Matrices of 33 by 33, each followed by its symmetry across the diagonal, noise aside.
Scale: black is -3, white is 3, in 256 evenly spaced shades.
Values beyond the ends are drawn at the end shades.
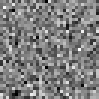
neither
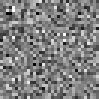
antisymmetric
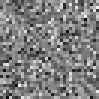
antisymmetric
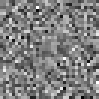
antisymmetric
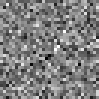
antisymmetric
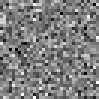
neither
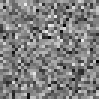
neither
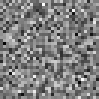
antisymmetric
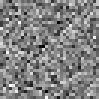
neither
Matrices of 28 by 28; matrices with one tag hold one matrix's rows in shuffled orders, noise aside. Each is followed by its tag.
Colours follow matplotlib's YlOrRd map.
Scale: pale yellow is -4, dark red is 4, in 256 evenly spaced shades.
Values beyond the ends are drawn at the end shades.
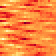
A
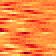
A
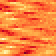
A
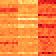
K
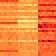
K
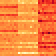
K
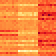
K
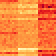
K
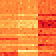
K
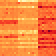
K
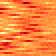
A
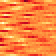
A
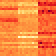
K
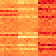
K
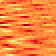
A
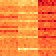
K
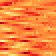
A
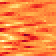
A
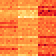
K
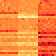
K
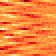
A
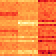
K
